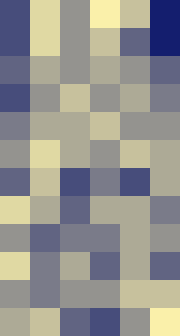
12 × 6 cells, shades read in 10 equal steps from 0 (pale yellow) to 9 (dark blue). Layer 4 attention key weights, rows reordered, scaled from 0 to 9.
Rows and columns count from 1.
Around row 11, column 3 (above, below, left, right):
3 6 5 4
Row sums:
23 29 26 25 21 17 30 21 27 24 21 22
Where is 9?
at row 1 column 6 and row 2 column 6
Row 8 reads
1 3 6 3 3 5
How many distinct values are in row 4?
5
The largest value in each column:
7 6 7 7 7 9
